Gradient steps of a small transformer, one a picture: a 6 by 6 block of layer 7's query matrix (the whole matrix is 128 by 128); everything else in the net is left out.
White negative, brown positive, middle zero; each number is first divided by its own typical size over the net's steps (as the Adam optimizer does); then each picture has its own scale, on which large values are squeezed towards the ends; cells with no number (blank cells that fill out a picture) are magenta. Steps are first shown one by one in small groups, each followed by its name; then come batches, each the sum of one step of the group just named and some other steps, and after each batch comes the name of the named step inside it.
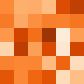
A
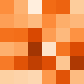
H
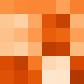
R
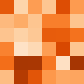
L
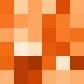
L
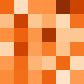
A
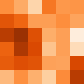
H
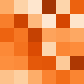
H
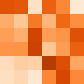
H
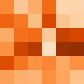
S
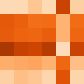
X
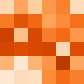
X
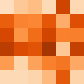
X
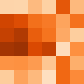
X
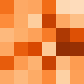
S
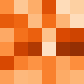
S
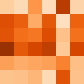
X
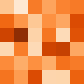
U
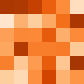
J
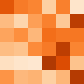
U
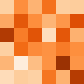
U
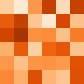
U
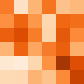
U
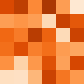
J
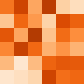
J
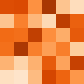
J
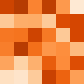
J
